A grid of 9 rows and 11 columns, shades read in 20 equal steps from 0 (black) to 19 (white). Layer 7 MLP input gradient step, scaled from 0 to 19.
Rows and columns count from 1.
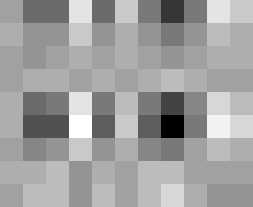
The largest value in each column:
13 14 14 19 14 15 14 16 13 18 16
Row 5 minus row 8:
0 -5 -5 6 -4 2 -5 -9 -2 4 2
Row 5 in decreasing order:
17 16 14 14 13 10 9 9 9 8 5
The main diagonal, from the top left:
12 11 12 12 9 15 10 14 13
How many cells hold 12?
19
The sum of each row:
122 132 134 139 124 116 130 140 142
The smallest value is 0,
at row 6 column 8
